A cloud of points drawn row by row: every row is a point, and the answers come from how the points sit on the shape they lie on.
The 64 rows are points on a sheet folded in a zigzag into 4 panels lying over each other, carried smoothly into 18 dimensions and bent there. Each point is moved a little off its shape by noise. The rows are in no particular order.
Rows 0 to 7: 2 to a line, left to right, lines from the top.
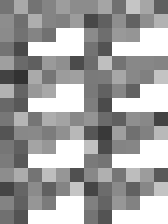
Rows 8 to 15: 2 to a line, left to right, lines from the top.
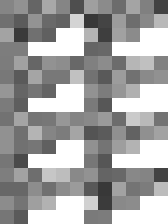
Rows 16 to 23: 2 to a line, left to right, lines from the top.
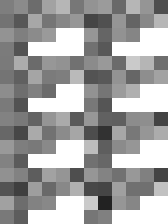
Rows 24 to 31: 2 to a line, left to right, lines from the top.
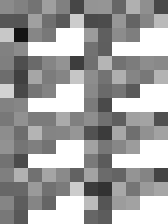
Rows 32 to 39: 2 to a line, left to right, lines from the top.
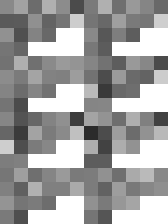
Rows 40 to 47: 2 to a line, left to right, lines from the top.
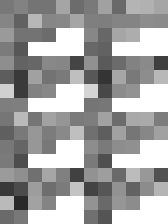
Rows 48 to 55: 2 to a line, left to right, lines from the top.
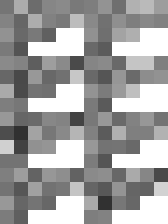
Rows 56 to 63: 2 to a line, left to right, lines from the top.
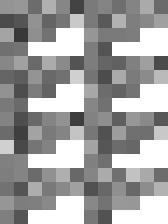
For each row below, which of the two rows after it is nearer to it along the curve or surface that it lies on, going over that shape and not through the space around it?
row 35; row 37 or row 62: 37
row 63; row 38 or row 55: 38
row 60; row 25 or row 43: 43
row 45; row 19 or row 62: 19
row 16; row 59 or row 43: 59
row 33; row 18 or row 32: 32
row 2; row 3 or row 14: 14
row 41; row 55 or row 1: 1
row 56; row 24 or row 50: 24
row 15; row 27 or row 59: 59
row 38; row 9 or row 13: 13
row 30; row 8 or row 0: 8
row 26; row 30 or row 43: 43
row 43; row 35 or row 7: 35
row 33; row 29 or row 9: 9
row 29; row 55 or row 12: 12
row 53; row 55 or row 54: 54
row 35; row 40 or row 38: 38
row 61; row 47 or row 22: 47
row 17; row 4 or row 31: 4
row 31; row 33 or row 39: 39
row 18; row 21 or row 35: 35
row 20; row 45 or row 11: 11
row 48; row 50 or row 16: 50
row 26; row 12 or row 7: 12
